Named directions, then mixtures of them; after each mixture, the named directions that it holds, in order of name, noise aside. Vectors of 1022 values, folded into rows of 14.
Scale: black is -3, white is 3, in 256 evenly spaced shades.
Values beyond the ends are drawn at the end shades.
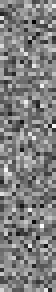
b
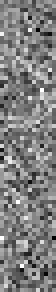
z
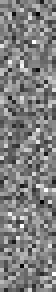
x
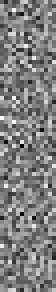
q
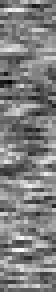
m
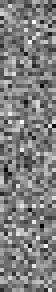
b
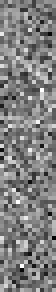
z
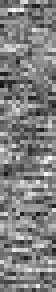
m, q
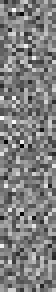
q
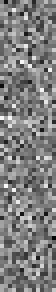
q, z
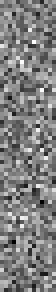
x, z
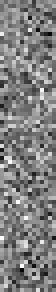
z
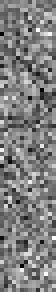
z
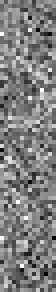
z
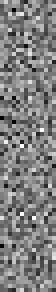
q
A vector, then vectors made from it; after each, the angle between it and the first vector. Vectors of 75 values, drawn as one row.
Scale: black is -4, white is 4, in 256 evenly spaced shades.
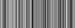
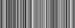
nearly opposite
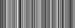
partly aligned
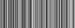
partly opposed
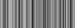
nearly parallel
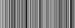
orthogonal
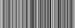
partly aligned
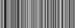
orthogonal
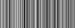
orthogonal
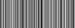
orthogonal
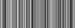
nearly parallel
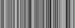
partly opposed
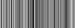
orthogonal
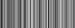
partly opposed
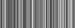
nearly opposite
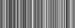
nearly opposite
